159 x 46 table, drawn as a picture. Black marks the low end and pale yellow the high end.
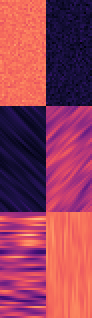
It is made of 3 by 2 panels. Panel 1,1: high, fine-grained, faint in contrast. Panel 1,2: very low, fine-grained, faint in contrast. Panel 2,1: very low, slanting down to the right, faint in contrast. Panel 2,2: middling, slanting up to the right. Panel 3,1: middling, streaked across, strong in contrast. Panel 3,2: high, streaked downward, faint in contrast.
